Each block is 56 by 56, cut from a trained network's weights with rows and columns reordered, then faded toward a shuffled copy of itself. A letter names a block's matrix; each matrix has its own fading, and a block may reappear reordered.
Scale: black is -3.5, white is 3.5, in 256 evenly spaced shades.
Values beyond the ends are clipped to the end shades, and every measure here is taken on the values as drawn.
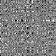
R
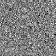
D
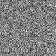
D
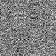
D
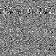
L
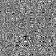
L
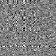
R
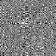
R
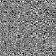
R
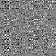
R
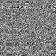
L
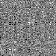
L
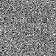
D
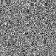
D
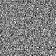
D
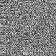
D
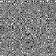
R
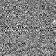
L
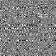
R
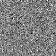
D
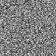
L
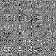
R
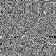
L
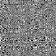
R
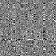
R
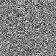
D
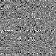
R
